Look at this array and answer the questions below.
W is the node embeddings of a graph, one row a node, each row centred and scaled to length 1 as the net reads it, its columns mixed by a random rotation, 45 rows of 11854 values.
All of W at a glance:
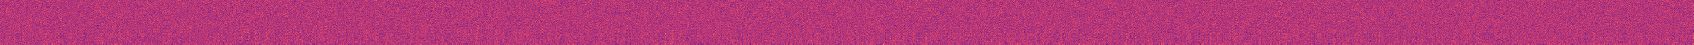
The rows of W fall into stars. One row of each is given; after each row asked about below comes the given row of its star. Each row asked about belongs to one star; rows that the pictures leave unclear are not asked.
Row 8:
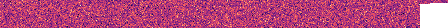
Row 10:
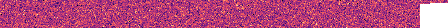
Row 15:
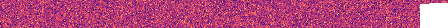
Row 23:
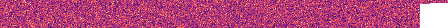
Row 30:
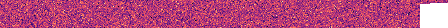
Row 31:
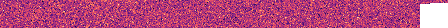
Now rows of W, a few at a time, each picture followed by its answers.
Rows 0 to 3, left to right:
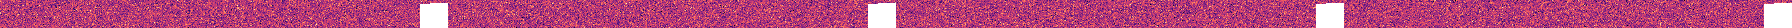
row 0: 10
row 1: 30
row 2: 31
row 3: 10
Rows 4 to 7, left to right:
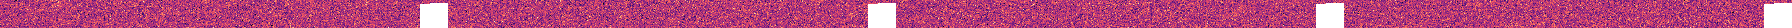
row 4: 31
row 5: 23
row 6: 31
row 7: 10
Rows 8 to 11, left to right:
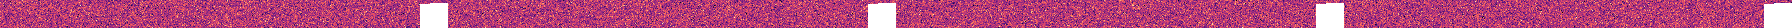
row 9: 15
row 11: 30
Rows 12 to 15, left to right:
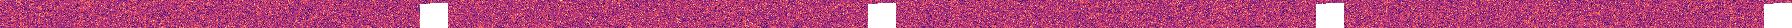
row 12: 8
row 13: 23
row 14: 30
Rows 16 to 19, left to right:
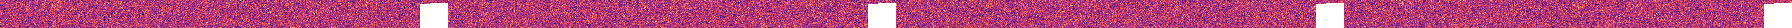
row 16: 30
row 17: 10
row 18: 15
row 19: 31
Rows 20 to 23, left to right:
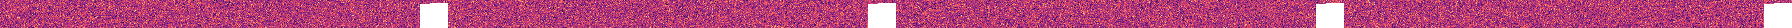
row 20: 15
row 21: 23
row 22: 31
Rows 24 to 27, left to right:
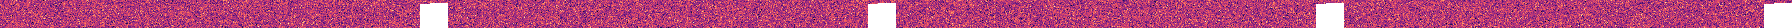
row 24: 10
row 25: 15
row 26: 31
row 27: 8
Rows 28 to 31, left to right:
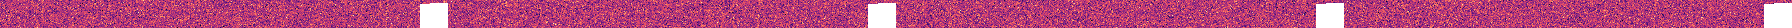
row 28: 15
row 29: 31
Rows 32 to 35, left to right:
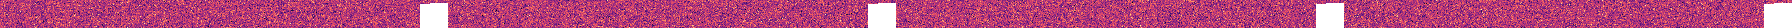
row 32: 31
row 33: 8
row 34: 8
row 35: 15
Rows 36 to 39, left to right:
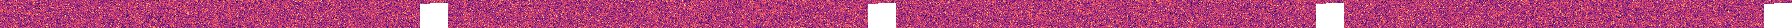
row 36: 8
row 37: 10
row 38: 8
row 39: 30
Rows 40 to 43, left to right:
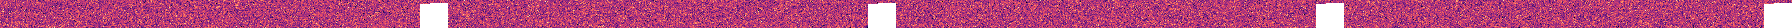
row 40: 10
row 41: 8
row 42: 30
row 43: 23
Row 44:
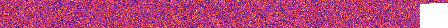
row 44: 23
